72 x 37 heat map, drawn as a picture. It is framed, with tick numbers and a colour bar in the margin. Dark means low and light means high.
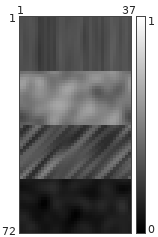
The table splits into 4 rows of 1 panel. Panel 1,1: low, streaked downward, faint in contrast. Panel 2,1: middling, blotchy. Panel 3,1: low, slanting up to the right. Panel 4,1: very low, blotchy, faint in contrast.
